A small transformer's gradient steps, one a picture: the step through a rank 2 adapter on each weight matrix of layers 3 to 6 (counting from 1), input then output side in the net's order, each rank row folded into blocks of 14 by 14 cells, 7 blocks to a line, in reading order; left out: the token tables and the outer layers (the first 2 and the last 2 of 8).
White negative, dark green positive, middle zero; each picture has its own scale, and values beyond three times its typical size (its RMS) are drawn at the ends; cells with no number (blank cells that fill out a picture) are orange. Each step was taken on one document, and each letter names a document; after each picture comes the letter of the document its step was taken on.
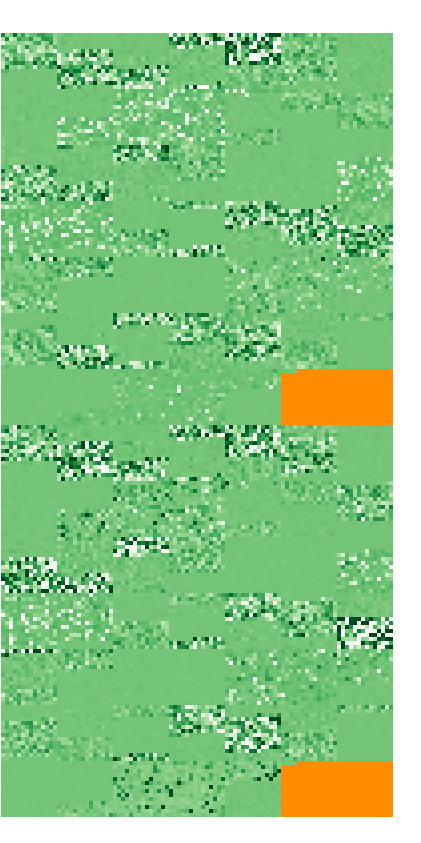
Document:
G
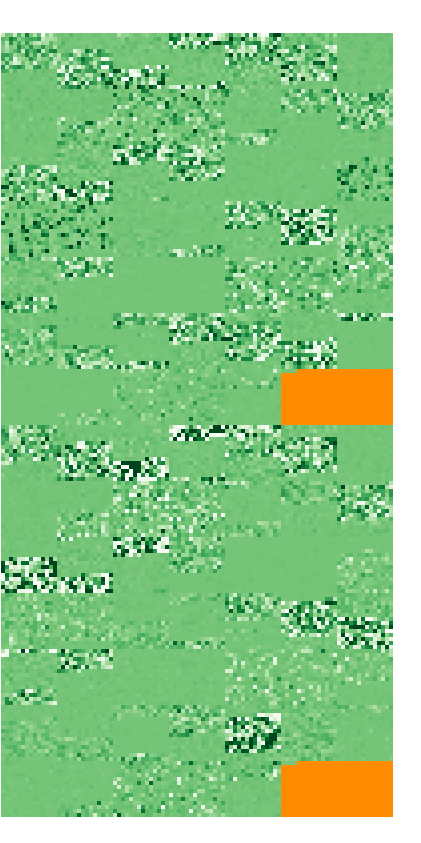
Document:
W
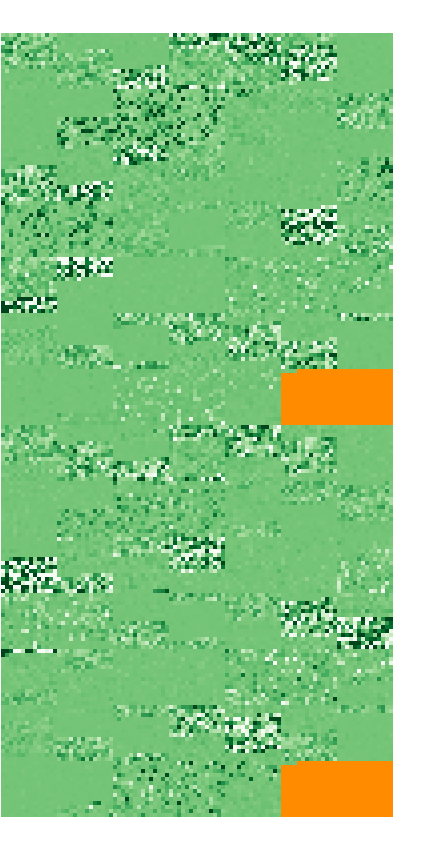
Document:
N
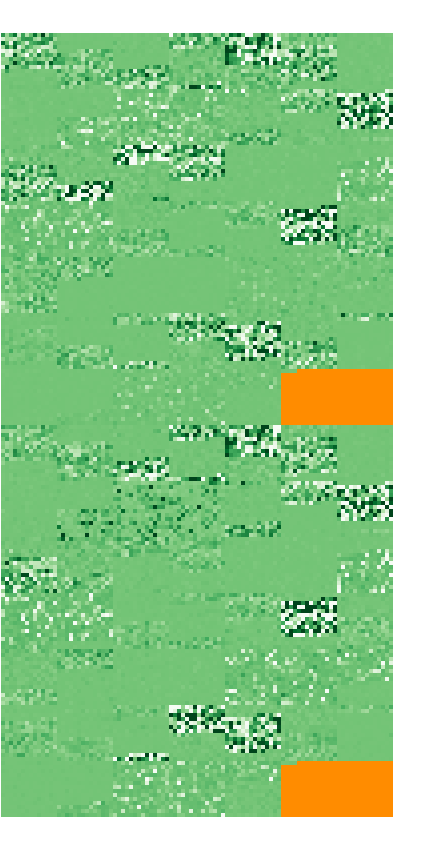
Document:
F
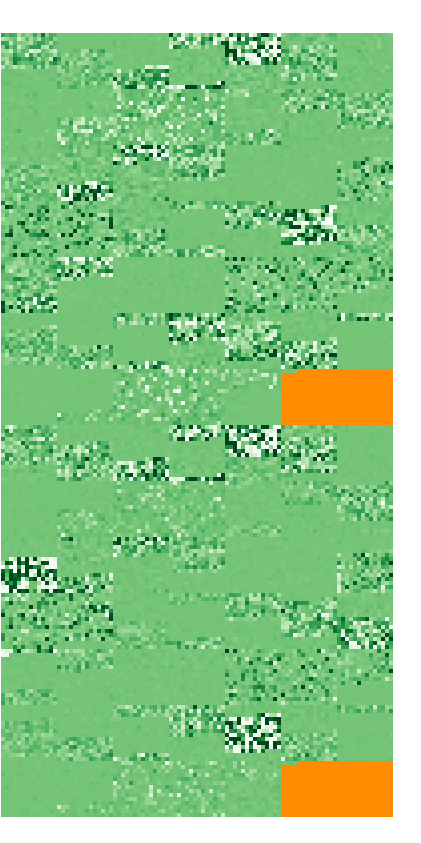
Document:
N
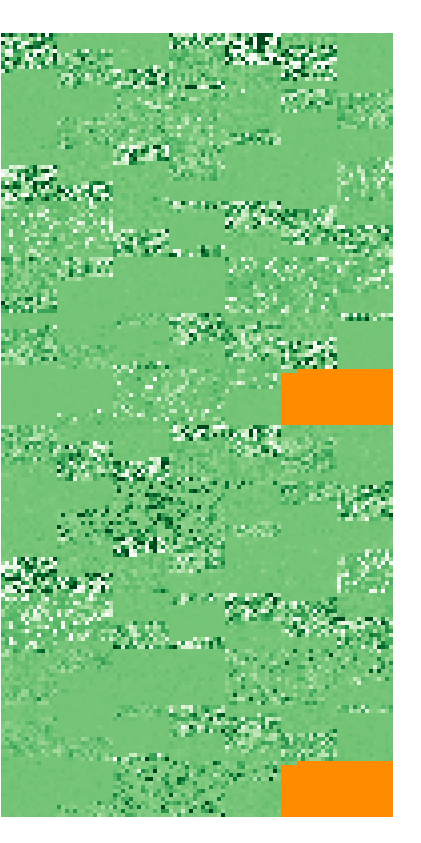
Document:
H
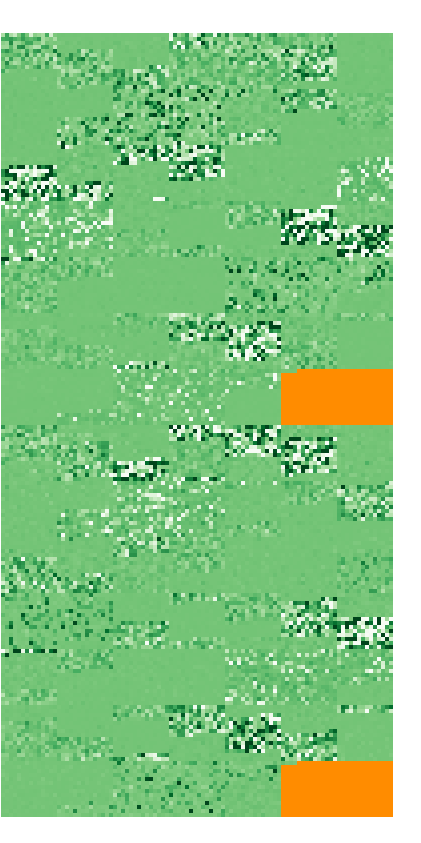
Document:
H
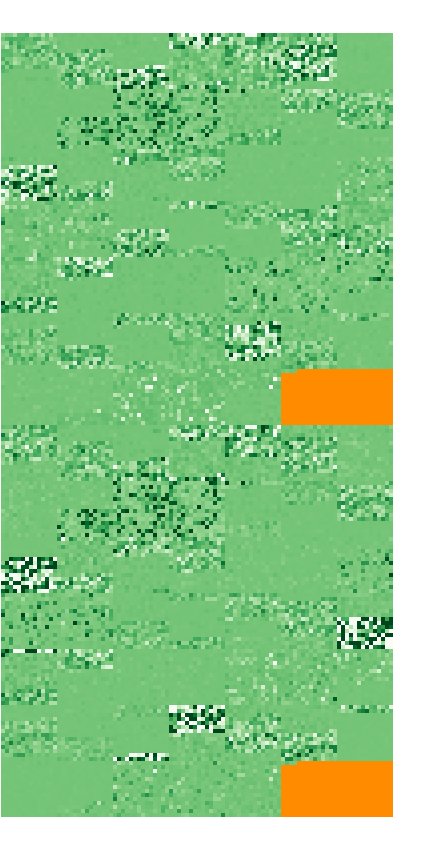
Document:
F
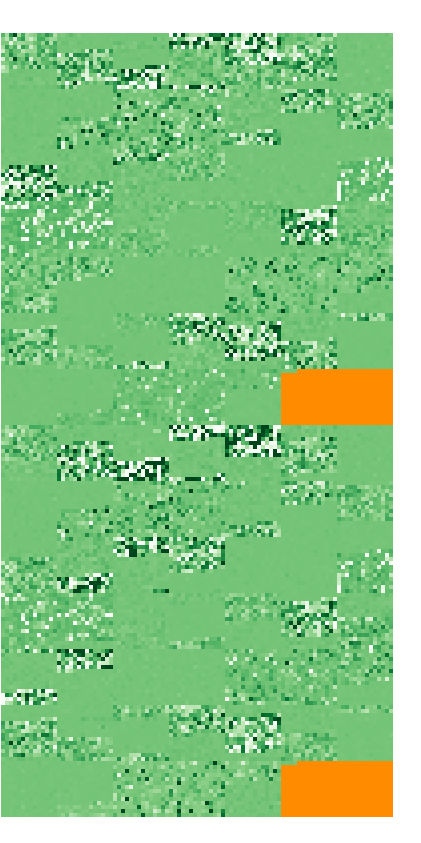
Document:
N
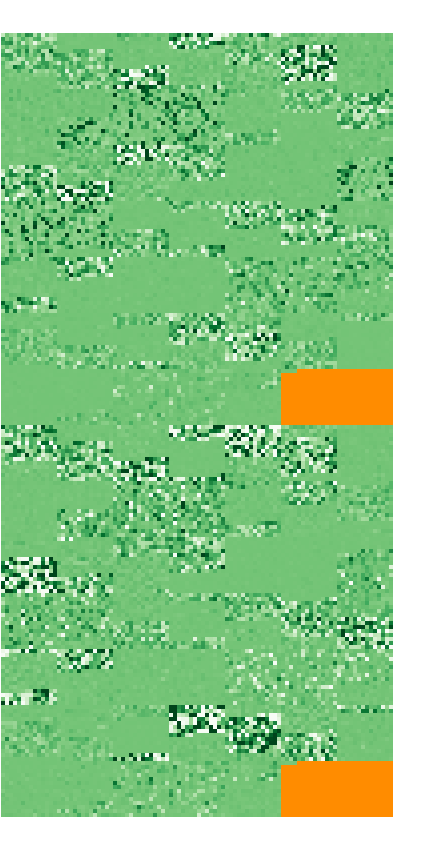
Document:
W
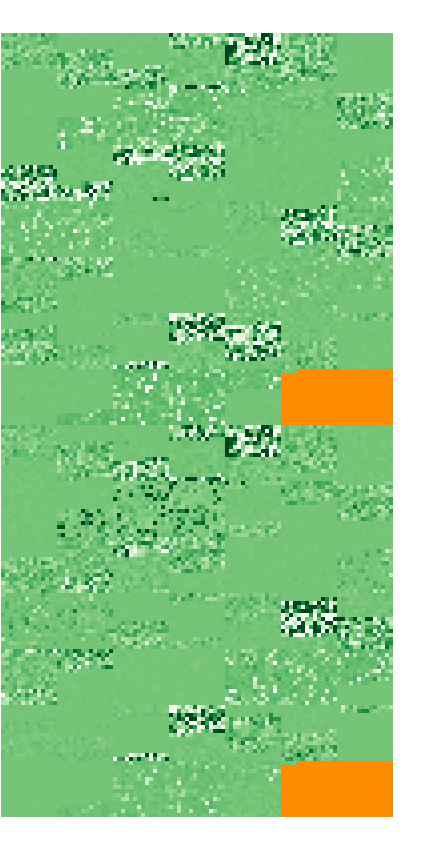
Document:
F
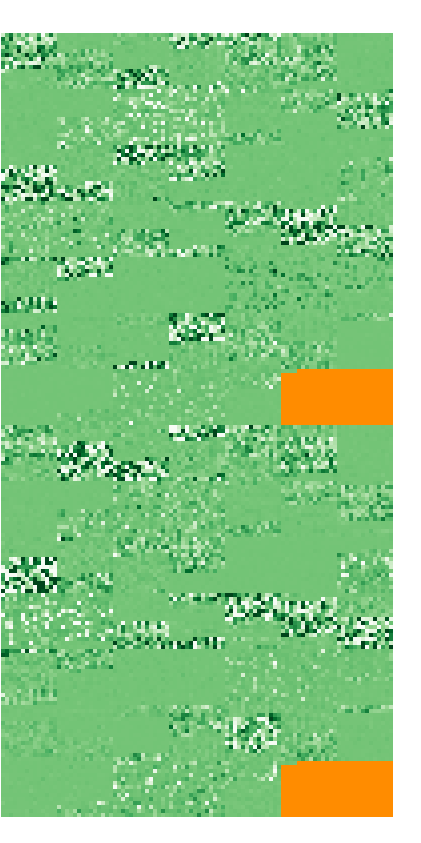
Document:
G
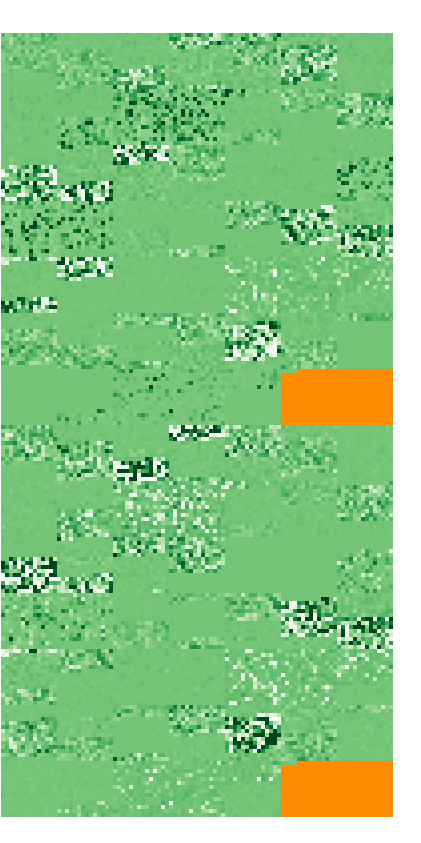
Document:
W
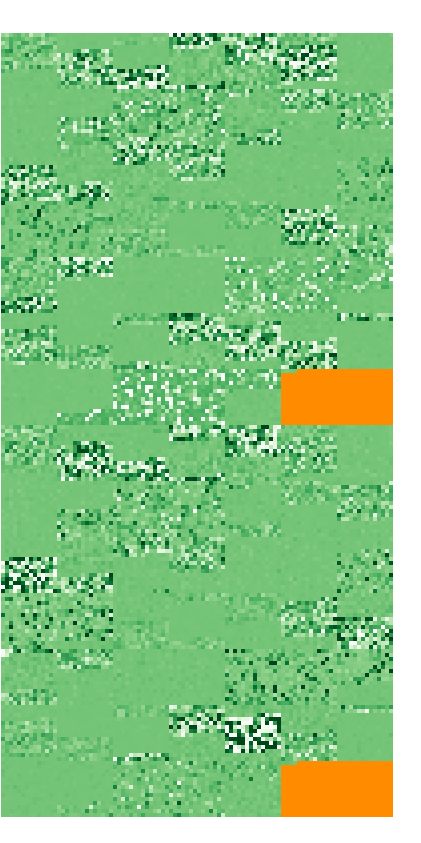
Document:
N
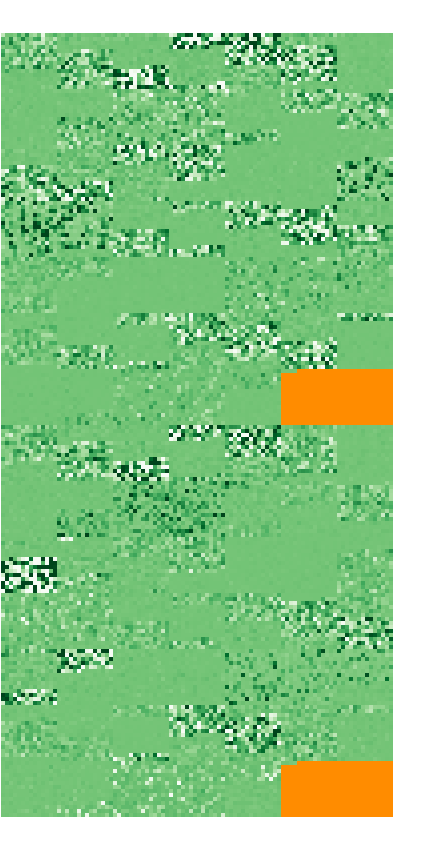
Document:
W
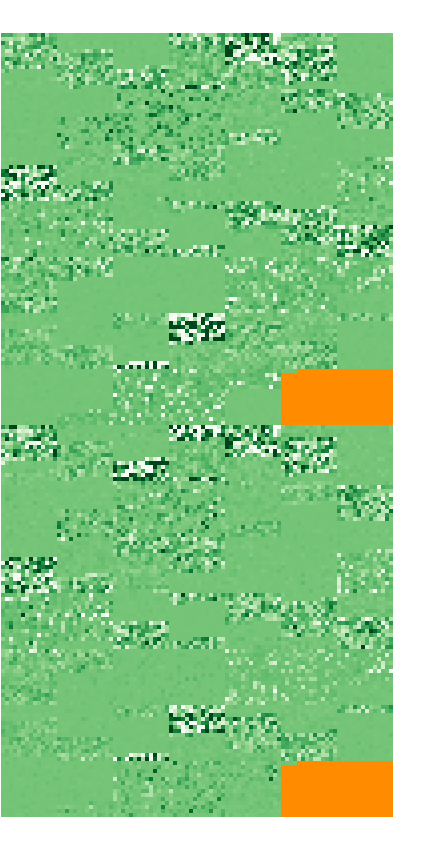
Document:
H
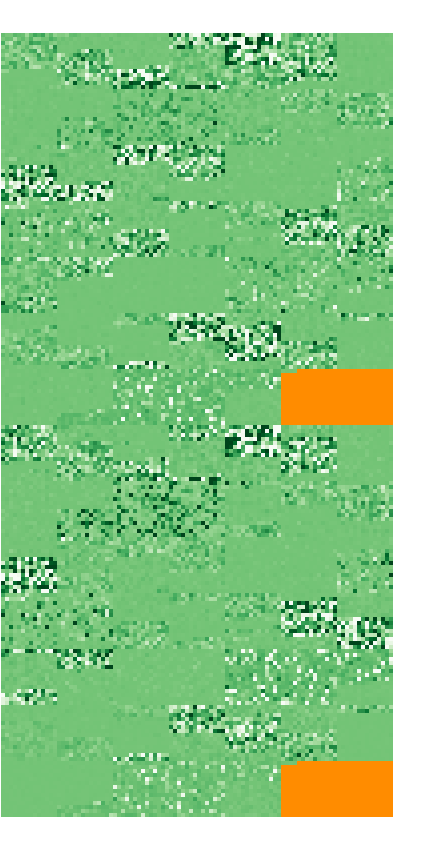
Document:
F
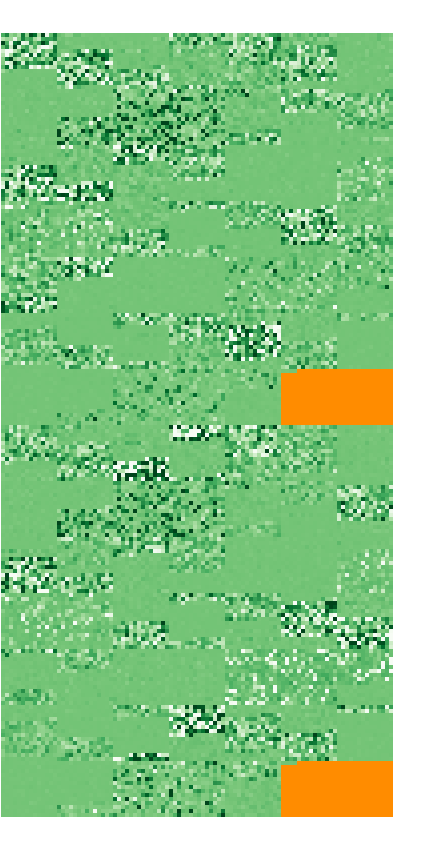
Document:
N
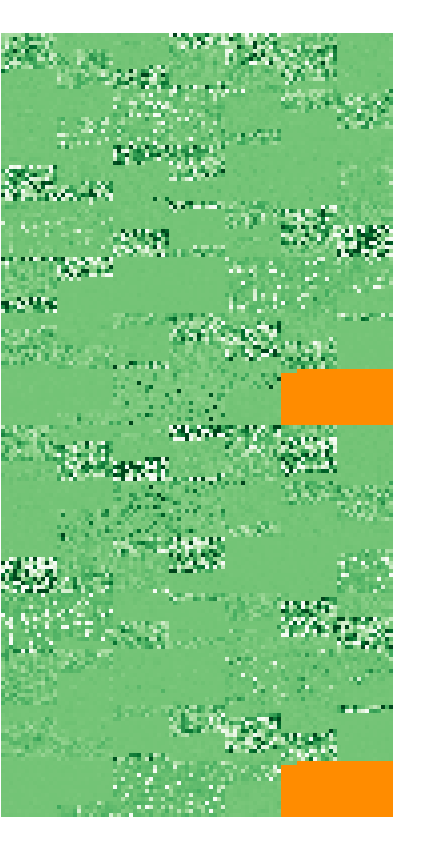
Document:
G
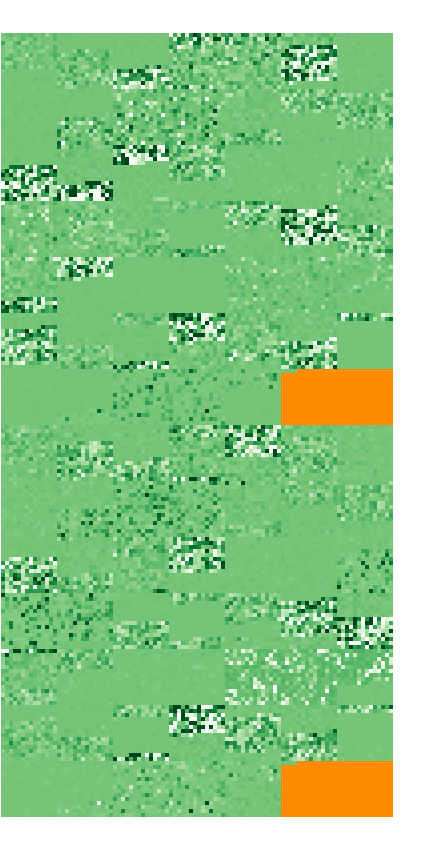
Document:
H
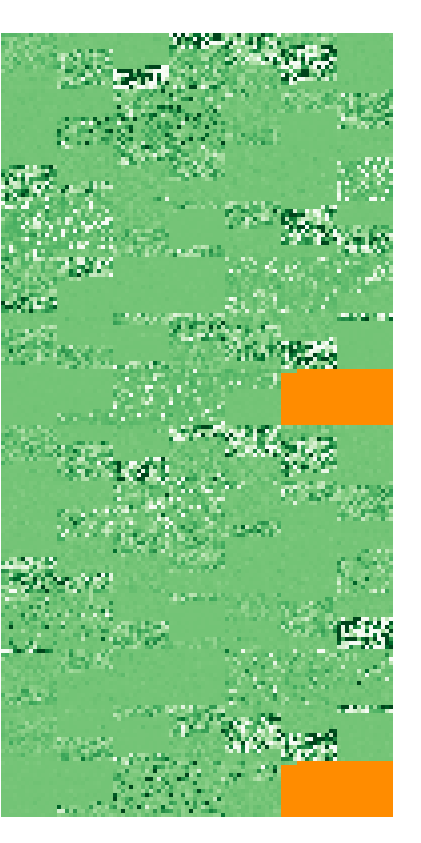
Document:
H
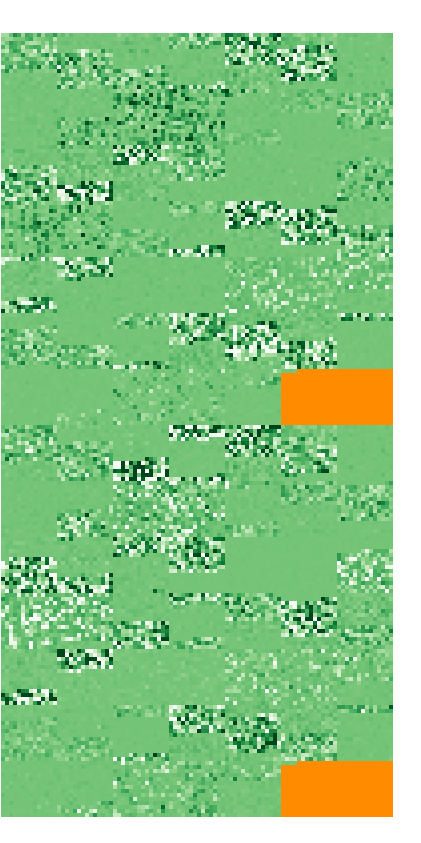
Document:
W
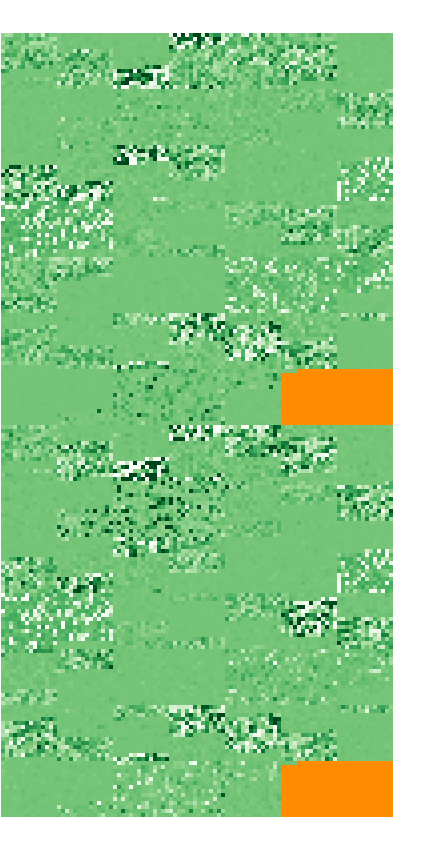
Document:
H
